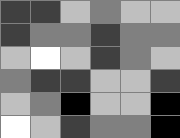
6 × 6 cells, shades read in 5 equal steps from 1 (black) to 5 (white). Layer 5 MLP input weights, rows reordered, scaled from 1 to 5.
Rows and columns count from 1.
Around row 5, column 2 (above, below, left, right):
2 4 4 1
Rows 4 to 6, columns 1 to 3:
3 2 2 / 4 3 1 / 5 4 2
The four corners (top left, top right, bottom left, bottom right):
2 4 5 1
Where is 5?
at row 3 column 2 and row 6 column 1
